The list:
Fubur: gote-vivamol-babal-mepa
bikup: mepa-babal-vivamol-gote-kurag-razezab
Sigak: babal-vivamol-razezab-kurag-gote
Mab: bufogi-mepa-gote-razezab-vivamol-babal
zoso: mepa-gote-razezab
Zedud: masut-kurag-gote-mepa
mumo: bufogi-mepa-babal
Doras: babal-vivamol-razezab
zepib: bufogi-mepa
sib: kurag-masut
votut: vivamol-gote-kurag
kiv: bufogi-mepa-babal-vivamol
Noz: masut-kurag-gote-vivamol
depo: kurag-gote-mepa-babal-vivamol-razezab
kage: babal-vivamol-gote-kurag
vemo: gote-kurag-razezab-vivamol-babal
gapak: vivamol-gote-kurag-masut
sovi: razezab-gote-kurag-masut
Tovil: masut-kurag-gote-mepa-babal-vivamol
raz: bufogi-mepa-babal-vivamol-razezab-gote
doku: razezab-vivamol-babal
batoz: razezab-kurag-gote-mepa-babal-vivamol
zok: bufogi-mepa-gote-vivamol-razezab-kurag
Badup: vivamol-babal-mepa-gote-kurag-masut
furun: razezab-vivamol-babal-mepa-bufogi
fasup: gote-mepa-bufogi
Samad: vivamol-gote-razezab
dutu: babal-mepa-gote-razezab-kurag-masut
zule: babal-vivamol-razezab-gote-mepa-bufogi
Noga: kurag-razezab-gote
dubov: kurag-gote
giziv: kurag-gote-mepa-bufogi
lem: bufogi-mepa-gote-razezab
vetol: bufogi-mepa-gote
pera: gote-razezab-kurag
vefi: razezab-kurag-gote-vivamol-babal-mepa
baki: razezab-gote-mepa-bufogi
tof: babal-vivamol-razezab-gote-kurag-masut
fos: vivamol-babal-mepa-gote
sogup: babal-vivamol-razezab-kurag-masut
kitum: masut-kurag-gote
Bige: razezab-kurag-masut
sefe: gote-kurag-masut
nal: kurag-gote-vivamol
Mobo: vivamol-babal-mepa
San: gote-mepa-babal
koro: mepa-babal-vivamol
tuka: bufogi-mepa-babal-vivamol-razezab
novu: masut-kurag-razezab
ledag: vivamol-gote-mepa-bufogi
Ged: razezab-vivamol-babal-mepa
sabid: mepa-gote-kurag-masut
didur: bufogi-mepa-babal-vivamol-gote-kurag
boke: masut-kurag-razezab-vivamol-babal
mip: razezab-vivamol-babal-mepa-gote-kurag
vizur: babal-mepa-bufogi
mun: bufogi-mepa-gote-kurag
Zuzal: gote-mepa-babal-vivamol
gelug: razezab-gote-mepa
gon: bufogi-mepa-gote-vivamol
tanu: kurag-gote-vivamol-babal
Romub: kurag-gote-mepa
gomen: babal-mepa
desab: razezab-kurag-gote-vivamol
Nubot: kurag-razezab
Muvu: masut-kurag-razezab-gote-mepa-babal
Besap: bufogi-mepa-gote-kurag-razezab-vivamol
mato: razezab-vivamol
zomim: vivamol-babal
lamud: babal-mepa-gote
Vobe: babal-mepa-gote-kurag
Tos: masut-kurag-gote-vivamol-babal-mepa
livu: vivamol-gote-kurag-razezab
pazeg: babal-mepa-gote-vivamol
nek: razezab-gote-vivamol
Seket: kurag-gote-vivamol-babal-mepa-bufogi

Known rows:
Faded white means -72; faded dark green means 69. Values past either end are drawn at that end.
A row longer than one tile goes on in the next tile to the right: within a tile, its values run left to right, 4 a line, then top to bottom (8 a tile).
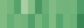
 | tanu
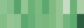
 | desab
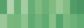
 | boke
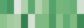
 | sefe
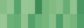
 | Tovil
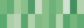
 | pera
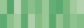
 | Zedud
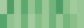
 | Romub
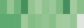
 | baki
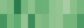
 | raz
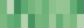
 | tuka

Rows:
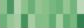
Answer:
dubov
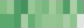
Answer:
zule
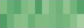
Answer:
Muvu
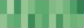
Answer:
doku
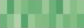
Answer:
Vobe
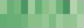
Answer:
vetol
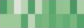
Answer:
sogup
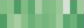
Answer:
bikup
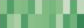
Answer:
Noga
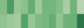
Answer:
votut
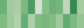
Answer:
Nubot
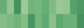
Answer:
vemo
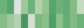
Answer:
sabid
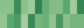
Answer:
Zuzal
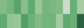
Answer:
Sigak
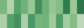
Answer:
kiv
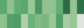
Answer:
mumo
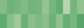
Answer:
mip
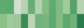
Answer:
tof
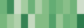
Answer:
kitum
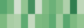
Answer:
novu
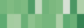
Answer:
livu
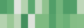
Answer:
sib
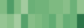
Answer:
kage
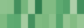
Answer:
Fubur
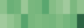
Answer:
nal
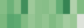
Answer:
fasup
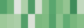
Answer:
Bige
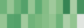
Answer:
Seket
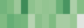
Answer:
giziv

